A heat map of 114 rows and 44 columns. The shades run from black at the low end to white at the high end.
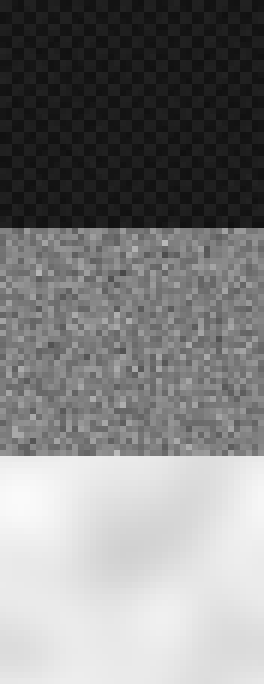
It is made of 3 by 1 panels. Panel 1,1: very low, checkered, faint in contrast. Panel 2,1: middling, fine-grained. Panel 3,1: very high, smooth, faint in contrast.
